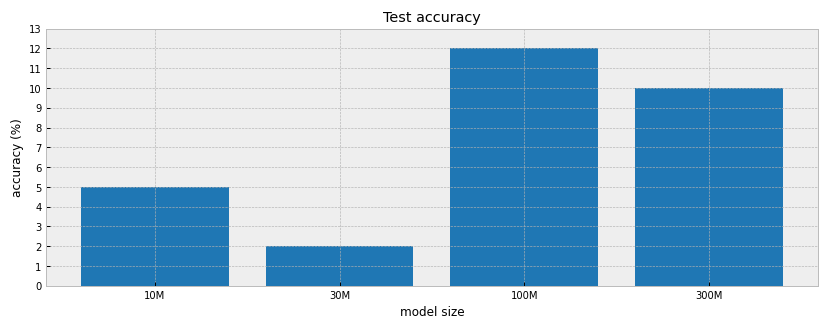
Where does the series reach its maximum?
100M
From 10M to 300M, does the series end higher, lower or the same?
higher
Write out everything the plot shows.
Title: Test accuracy
x-axis: model size, ticks 10M 30M 100M 300M
y-axis: accuracy (%), ticks 0 1 2 3 4 5 6 7 8 9 10 11 12 13
Values:
5 2 12 10
